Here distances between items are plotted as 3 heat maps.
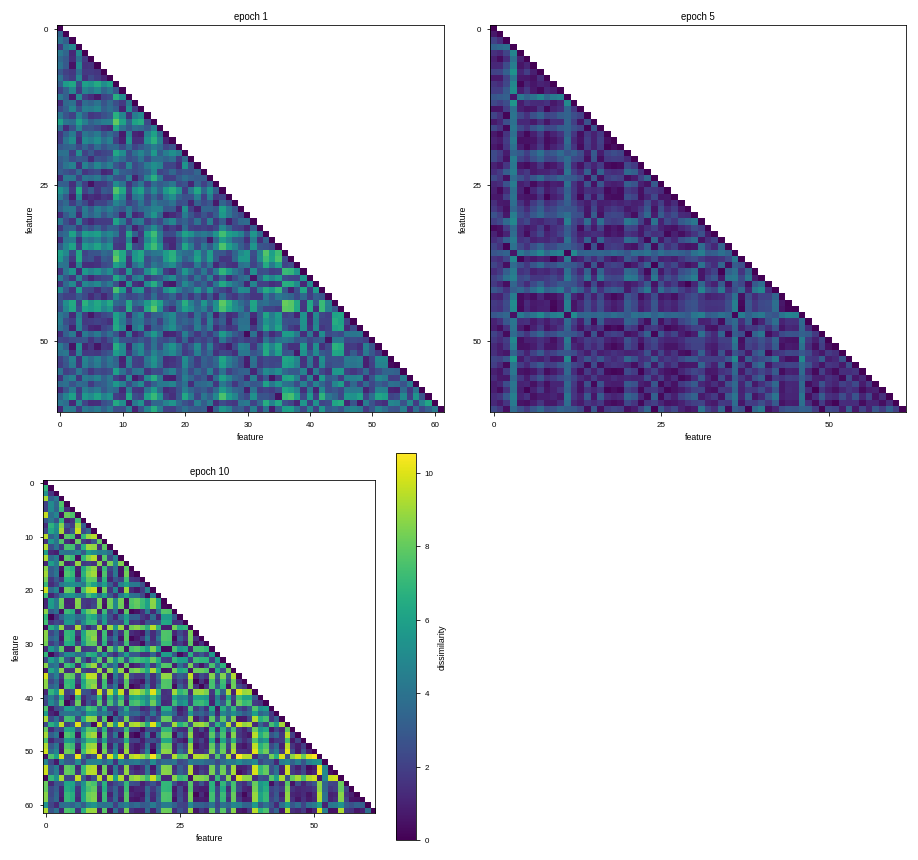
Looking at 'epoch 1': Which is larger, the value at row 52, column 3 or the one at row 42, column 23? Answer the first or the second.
the first
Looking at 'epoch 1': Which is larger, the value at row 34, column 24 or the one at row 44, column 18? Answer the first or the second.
the second
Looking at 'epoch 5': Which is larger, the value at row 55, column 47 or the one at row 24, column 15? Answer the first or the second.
the second
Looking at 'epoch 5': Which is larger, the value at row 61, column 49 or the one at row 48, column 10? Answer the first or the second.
the second
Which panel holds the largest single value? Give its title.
epoch 10
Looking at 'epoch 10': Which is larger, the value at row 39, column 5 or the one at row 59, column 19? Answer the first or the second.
the second
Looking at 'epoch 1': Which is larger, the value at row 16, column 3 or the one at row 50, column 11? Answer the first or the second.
the first
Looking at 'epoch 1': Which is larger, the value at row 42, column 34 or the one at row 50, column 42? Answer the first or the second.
the first
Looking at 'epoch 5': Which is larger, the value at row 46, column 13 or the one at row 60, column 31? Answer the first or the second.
the first
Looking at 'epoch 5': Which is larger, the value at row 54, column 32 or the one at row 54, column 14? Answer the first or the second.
the first
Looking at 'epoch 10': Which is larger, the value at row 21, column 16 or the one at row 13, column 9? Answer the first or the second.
the second
